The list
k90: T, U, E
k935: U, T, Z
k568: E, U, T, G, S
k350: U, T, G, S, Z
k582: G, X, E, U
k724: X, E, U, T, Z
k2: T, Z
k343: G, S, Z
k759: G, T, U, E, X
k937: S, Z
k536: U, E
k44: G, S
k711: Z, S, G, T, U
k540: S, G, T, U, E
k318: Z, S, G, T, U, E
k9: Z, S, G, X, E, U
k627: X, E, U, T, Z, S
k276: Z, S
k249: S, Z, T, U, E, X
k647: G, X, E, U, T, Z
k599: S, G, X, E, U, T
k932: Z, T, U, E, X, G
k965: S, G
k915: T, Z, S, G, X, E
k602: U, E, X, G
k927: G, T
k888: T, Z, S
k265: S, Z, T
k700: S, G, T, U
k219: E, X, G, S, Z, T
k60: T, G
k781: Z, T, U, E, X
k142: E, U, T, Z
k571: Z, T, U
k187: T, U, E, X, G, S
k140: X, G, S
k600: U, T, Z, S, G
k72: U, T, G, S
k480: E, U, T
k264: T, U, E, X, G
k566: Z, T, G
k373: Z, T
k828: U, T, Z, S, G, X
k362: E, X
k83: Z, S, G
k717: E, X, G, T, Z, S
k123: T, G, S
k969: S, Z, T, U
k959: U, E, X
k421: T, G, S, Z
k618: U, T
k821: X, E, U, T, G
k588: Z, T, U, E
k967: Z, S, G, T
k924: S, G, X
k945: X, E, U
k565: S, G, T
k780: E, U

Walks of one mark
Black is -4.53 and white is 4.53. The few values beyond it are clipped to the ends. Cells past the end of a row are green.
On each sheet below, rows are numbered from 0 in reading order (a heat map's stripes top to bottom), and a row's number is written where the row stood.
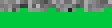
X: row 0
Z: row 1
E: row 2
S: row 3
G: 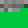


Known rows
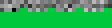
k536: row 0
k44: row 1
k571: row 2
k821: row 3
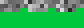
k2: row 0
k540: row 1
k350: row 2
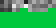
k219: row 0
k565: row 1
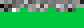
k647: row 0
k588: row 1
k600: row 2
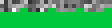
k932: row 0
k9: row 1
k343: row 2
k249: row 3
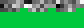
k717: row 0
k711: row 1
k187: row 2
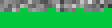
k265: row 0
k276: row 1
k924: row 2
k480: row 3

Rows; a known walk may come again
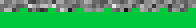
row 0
k123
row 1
k828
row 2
k72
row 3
k937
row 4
k362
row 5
k700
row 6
k888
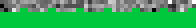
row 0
k582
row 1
k373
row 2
k724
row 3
k924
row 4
k965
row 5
k959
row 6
k264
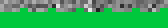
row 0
k565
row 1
k927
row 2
k83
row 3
k350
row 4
k343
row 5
k571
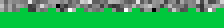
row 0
k566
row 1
k602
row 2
k647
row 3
k618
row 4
k599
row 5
k536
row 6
k421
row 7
k932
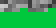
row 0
k249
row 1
k945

